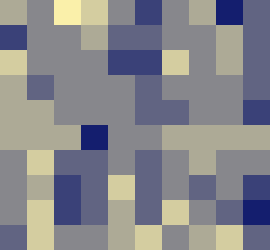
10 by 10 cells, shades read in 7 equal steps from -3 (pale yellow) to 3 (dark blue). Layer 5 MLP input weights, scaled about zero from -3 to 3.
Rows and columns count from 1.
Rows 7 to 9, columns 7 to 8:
0 -1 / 0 1 / -2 0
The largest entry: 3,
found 3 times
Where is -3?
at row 1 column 3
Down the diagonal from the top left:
-1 0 0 0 0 0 0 1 1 1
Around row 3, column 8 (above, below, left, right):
0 0 -2 -1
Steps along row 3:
up same same up same down up down up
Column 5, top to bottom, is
0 1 2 0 0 0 0 -2 -1 -1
